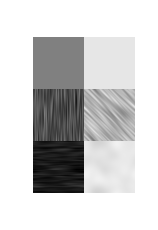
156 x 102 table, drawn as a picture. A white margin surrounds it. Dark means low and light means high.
The table splits into 3 rows of 2 panels. Panel 1,1: middling, flat. Panel 1,2: very high, flat. Panel 2,1: low, streaked downward. Panel 2,2: high, slanting down to the right. Panel 3,1: very low, streaked across, faint in contrast. Panel 3,2: very high, smooth, faint in contrast.
